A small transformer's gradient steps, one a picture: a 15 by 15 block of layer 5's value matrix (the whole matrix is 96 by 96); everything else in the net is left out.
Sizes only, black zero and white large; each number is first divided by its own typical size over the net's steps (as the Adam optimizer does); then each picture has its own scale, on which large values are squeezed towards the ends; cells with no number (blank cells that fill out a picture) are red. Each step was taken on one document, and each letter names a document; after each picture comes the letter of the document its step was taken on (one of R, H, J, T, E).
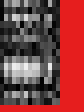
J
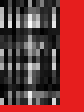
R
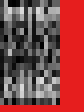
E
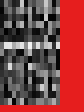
E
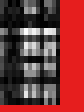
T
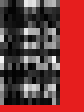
T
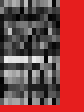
J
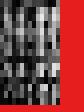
E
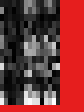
T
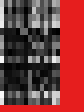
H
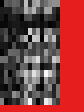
T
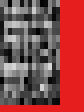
J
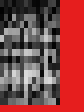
J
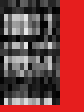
J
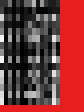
R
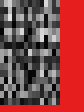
E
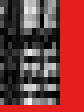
T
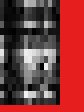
T
